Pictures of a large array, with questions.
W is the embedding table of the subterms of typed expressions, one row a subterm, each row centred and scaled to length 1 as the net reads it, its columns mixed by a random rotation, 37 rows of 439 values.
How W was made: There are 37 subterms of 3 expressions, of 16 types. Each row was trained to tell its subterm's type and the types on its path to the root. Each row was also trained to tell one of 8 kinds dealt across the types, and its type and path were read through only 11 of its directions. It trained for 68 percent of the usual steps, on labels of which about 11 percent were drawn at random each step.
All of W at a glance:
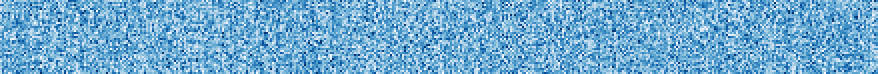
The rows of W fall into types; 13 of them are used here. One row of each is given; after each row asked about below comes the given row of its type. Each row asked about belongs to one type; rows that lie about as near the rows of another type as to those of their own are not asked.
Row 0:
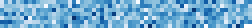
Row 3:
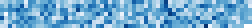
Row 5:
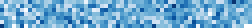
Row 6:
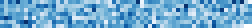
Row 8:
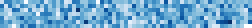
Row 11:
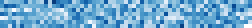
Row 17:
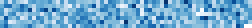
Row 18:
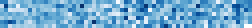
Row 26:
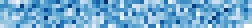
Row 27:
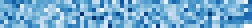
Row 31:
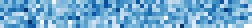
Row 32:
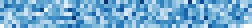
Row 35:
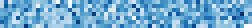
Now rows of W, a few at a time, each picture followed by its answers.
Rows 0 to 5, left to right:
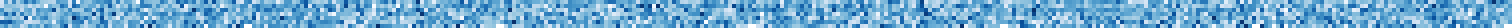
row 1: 3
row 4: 0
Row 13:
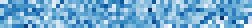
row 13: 31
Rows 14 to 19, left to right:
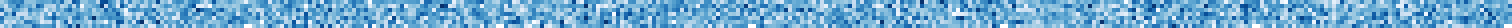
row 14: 32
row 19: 17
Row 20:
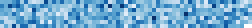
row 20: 32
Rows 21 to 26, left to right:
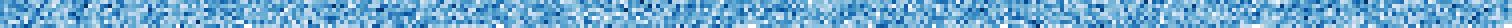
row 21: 31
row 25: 6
